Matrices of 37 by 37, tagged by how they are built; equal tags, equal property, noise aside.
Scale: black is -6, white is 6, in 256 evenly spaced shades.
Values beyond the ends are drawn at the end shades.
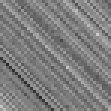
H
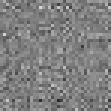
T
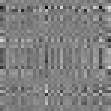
T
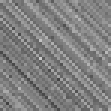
H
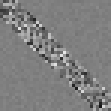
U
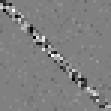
U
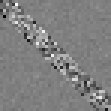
U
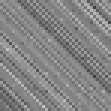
H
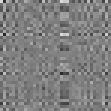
T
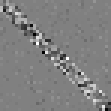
U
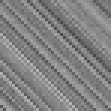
H
